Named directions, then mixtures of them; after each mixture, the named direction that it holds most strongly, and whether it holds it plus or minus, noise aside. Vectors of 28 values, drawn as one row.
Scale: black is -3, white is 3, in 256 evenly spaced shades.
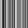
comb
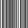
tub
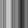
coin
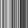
coin, plus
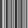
comb, minus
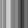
coin, plus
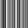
comb, plus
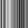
coin, plus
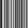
comb, minus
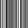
tub, plus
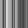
coin, plus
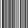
tub, plus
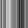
coin, plus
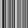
comb, plus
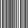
tub, plus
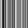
comb, plus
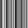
comb, minus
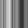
coin, plus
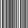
tub, plus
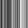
coin, minus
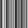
comb, minus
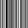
tub, plus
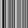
comb, plus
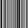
tub, minus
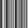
comb, minus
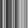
coin, minus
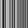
comb, plus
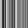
comb, plus
